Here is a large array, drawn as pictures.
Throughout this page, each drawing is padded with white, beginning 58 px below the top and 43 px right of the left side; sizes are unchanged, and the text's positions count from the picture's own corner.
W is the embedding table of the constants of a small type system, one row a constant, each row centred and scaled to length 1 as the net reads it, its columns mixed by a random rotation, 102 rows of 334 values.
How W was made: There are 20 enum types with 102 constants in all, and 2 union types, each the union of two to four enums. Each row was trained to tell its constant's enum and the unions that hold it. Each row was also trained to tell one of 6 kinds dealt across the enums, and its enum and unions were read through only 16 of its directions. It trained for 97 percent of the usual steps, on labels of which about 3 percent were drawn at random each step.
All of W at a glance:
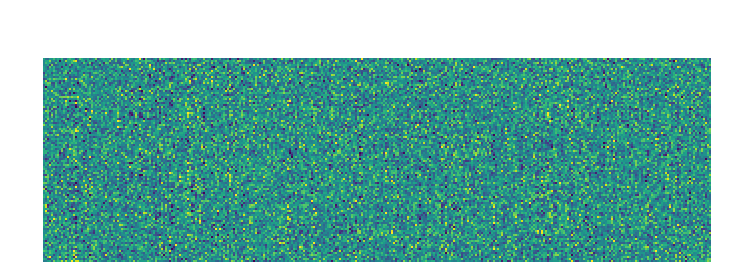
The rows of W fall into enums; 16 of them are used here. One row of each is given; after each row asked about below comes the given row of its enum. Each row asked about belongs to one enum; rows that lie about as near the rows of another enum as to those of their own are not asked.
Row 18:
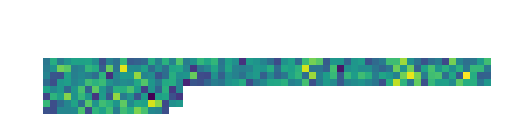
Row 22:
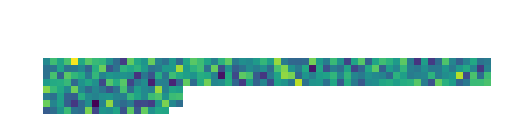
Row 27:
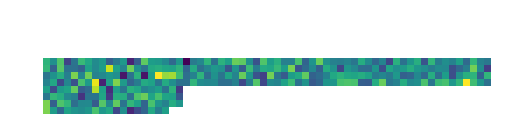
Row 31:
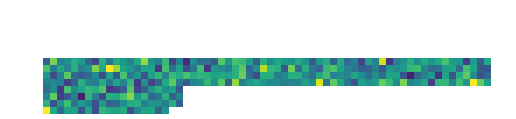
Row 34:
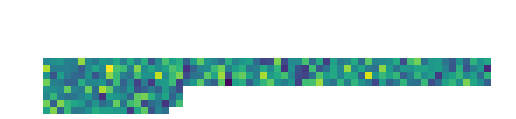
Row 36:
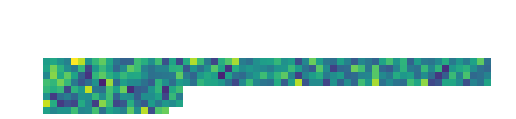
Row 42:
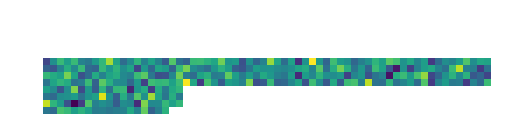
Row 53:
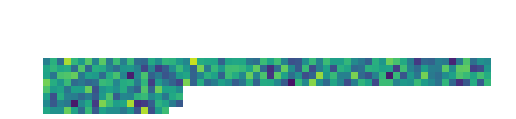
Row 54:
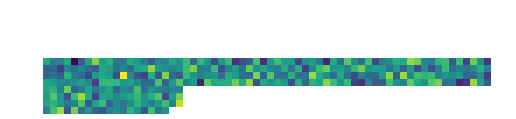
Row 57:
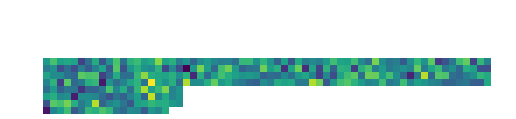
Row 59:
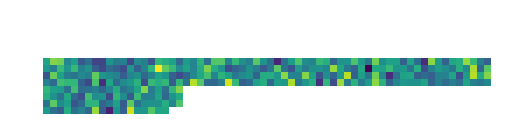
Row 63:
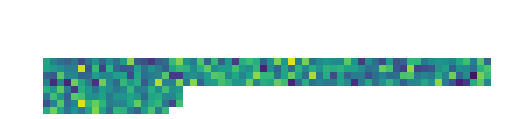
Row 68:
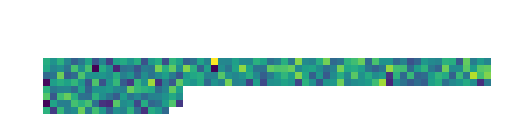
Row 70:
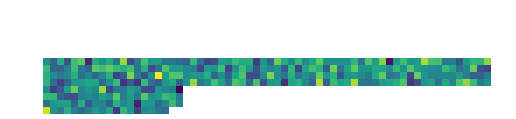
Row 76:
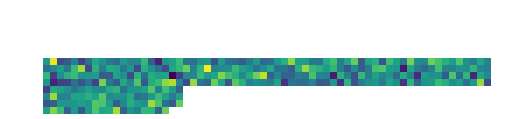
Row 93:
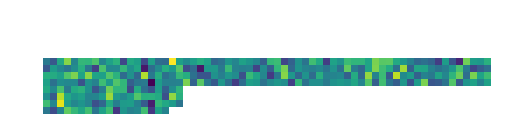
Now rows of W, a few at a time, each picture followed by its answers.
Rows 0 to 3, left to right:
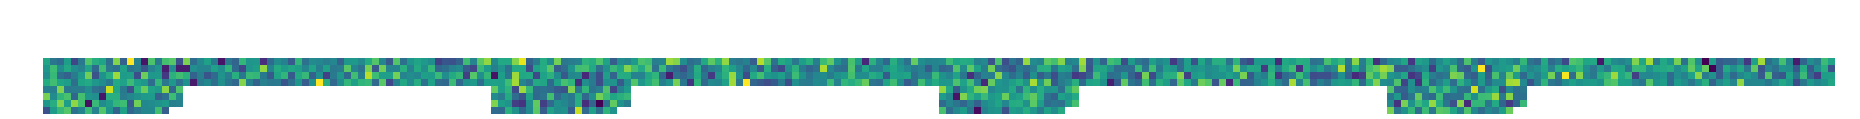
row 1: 22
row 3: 63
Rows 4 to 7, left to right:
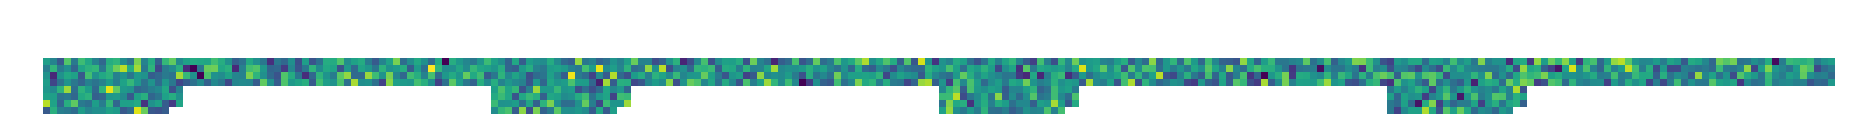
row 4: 34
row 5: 54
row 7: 68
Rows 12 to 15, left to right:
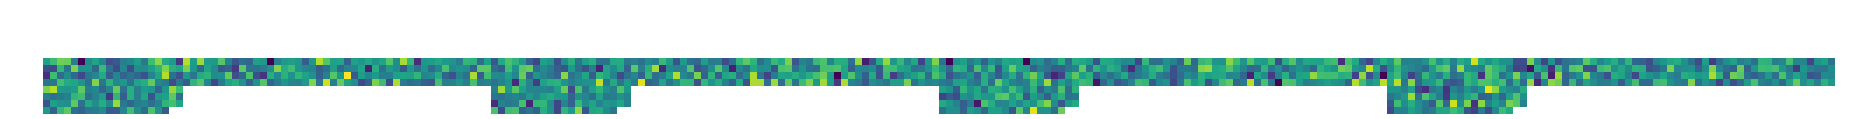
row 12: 22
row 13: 76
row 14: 42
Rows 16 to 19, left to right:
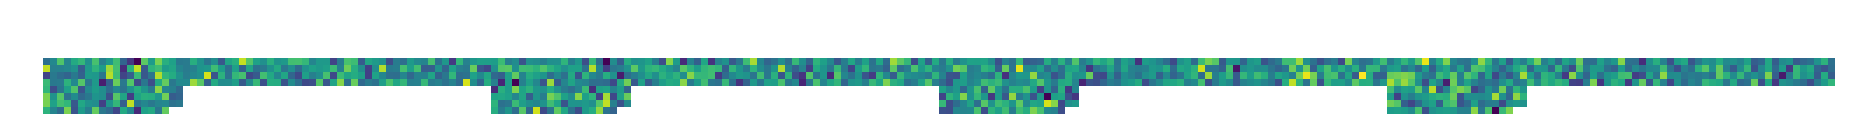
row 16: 59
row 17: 31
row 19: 36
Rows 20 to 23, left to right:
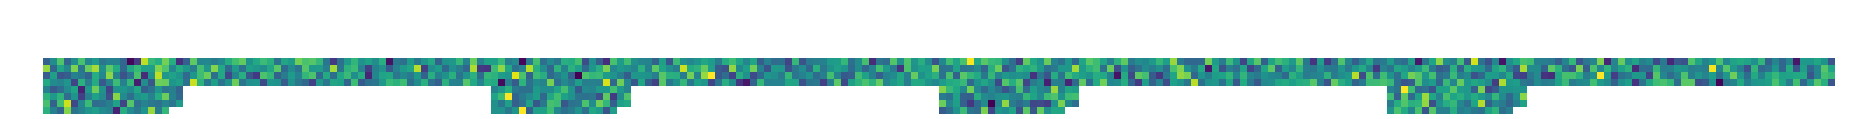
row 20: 59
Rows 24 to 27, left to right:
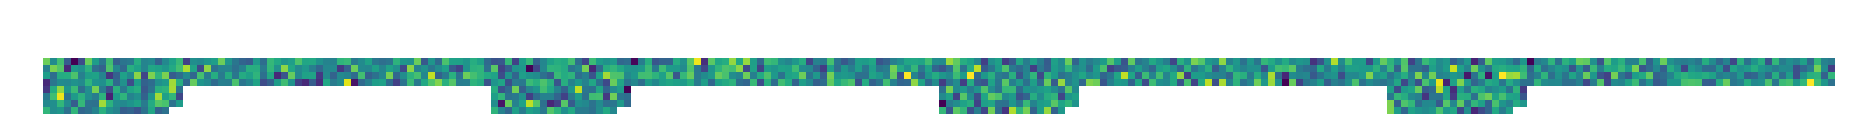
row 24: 27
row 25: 68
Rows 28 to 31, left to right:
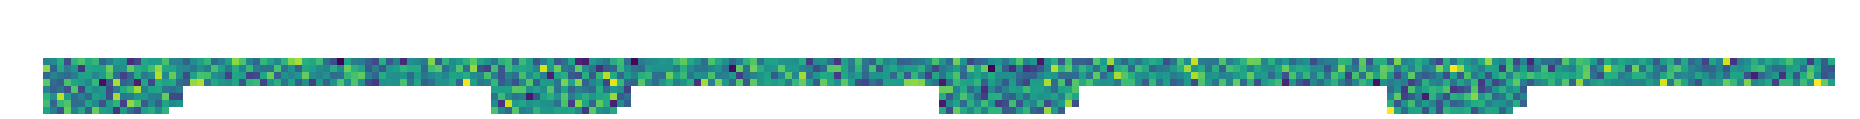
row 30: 68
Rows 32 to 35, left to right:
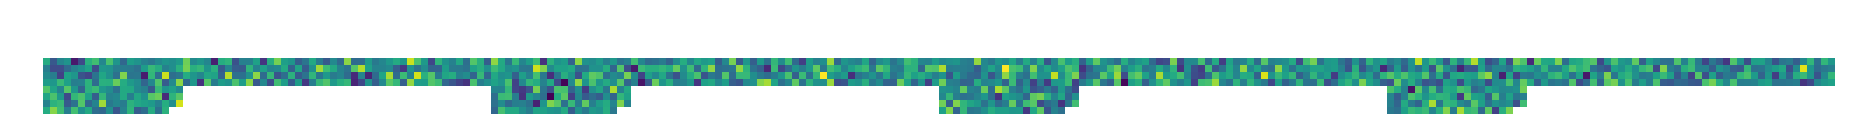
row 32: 54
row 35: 63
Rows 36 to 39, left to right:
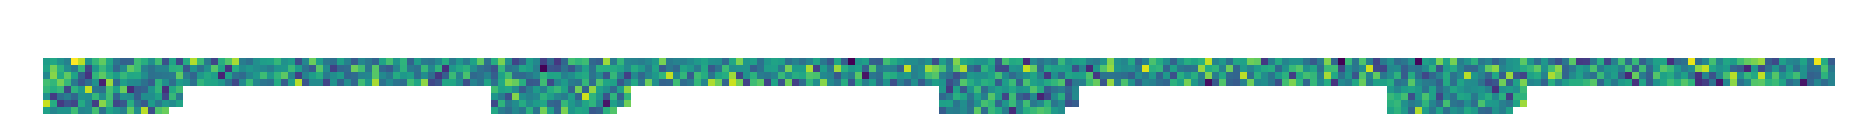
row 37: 63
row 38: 59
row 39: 54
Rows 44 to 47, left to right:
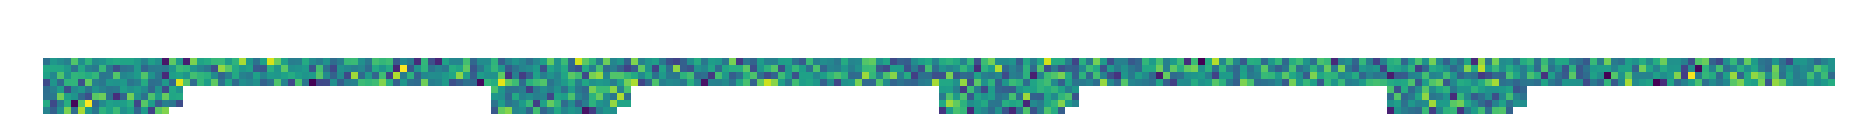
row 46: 22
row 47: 22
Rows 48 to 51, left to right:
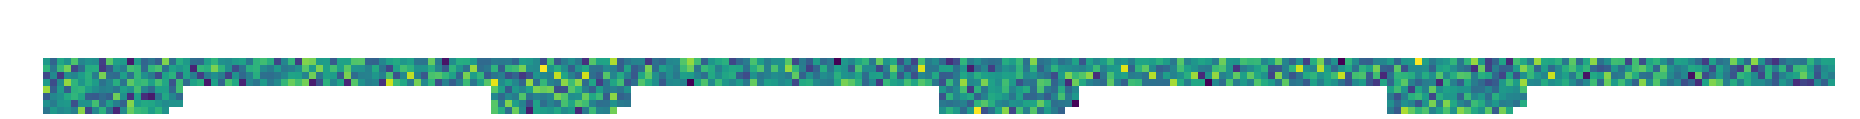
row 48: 59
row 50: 68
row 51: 63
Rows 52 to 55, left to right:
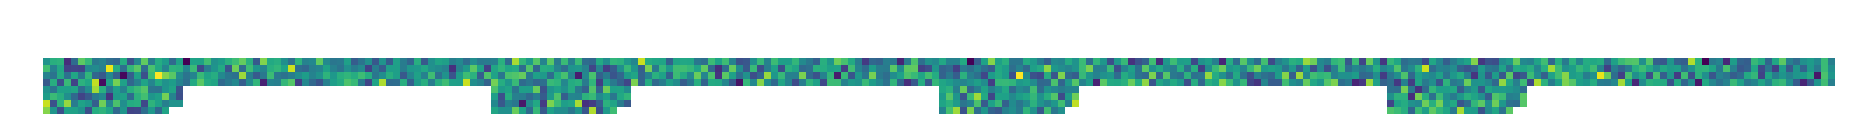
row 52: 27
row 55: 63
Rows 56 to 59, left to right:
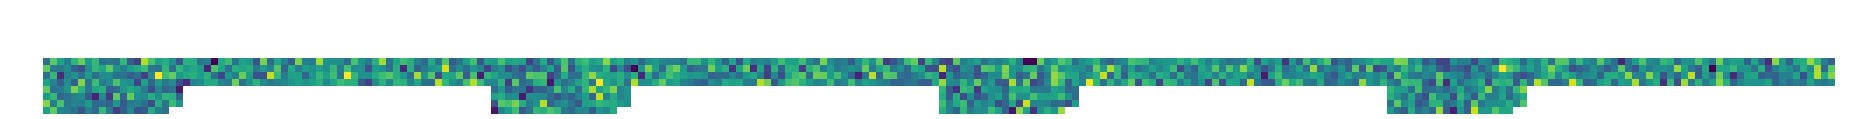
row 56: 22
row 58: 59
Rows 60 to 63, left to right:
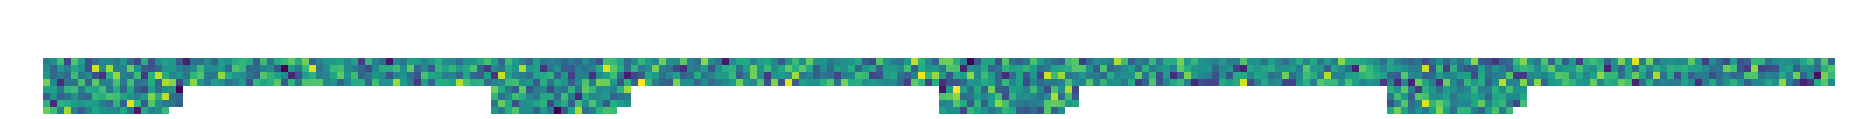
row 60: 76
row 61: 59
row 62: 27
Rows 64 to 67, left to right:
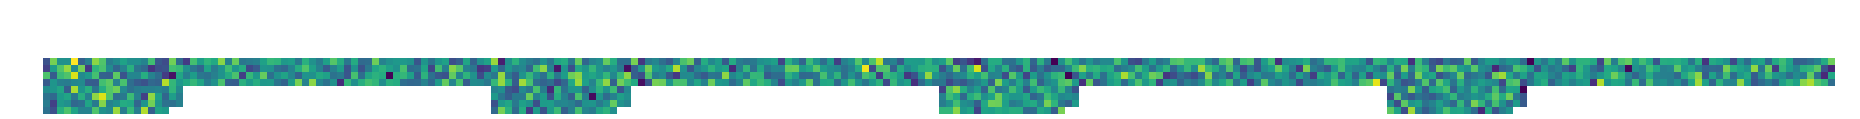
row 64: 76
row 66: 76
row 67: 76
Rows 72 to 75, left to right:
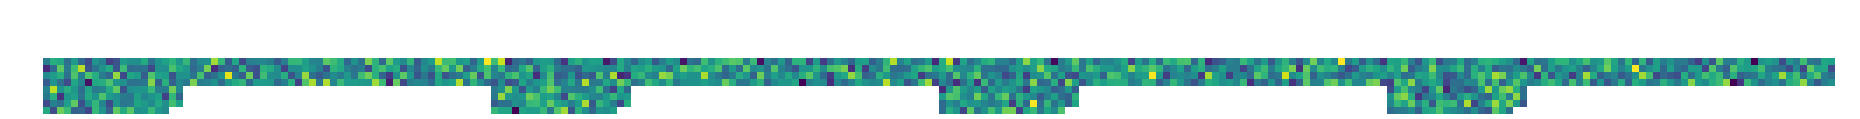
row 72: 76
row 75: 27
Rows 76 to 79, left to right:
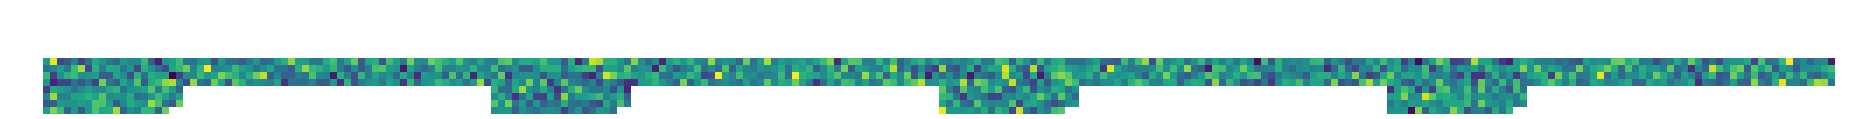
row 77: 22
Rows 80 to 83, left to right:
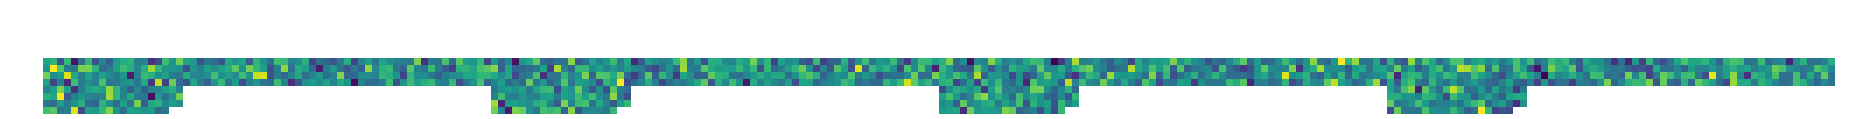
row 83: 34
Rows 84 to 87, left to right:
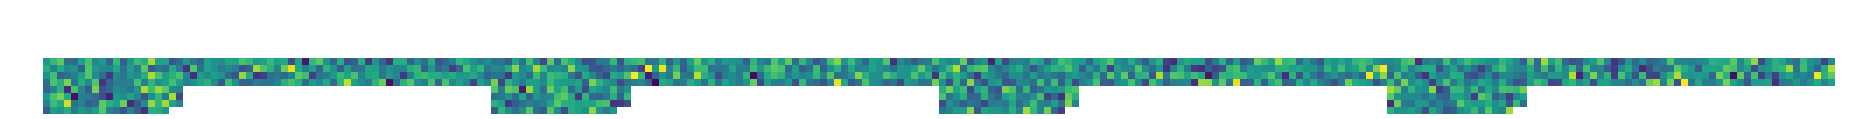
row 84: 27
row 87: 53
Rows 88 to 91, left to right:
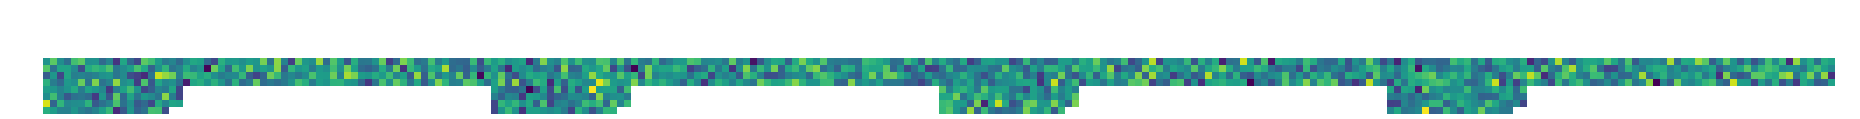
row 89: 57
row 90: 54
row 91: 68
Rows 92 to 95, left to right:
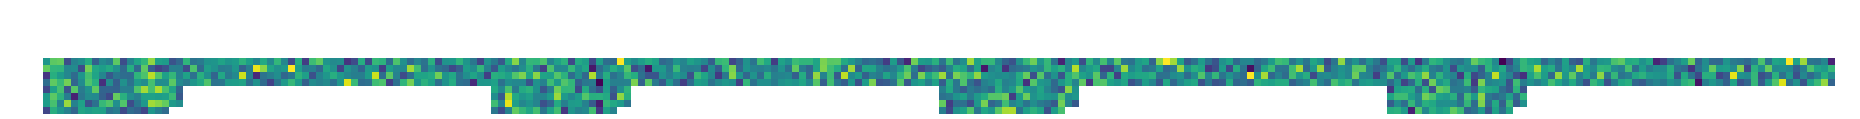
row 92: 27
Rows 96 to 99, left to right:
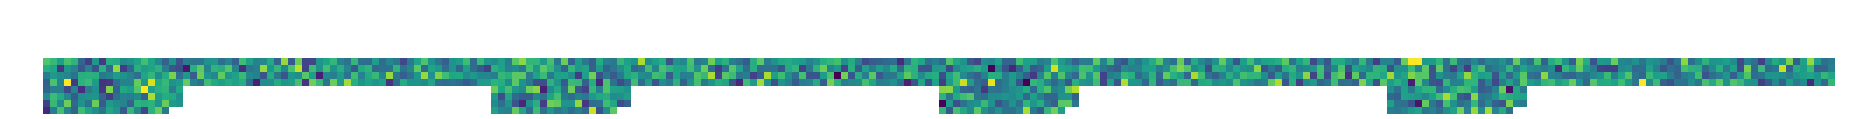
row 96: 57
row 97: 53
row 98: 68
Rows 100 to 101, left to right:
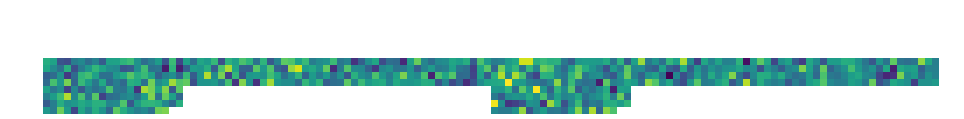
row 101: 36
